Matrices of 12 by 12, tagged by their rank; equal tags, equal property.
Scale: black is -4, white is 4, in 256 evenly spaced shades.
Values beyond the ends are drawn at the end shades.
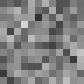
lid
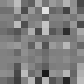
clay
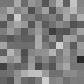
lid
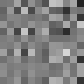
clay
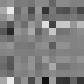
clay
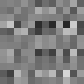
clay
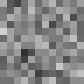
lid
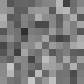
lid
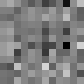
clay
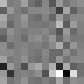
clay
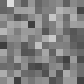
lid
